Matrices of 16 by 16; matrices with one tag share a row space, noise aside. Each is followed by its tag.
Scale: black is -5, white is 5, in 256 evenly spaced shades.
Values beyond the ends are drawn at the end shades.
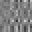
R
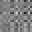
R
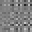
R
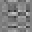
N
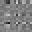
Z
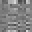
N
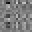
Z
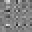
Z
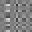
Z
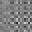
R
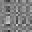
Z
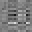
N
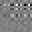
R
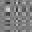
Z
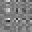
Z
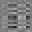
N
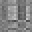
N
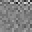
R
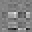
N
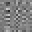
Z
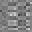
N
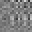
R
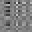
Z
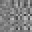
R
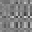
R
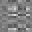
N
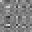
Z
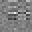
N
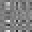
Z
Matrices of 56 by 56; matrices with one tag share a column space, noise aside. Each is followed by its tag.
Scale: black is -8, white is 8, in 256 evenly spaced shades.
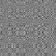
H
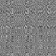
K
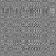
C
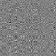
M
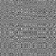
H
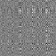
C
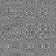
H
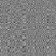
M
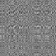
K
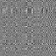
C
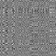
C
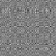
C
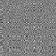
M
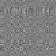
C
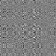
H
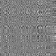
K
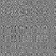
K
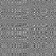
H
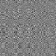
H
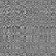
K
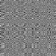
H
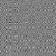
M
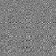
M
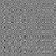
M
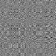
H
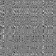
K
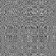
K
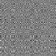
M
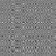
M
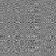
M
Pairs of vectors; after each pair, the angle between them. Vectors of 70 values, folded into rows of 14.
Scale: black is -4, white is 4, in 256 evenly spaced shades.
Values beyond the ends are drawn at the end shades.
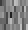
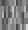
partly aligned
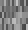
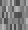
partly opposed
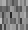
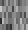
partly opposed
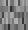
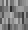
nearly parallel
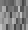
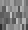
nearly opposite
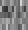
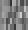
partly opposed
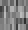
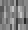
nearly parallel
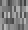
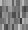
partly opposed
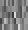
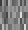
orthogonal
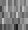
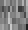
orthogonal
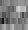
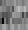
nearly parallel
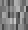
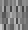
orthogonal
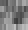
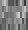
partly opposed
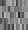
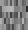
orthogonal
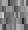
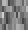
nearly parallel
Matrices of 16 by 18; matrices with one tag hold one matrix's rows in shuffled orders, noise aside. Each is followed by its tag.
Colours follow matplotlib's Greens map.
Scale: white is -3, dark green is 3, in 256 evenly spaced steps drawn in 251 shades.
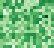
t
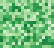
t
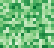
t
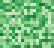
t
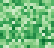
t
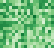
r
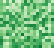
t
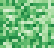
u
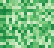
r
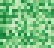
r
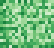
r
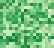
u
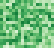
u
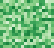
t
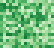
u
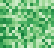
r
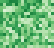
u
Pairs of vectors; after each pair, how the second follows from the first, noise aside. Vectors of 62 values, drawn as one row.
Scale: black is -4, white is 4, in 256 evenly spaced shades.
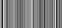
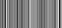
reversed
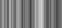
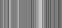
partly zeroed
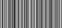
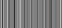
partly zeroed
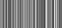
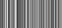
reversed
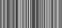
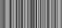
shuffled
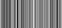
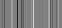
partly zeroed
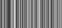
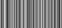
shuffled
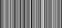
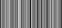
reversed
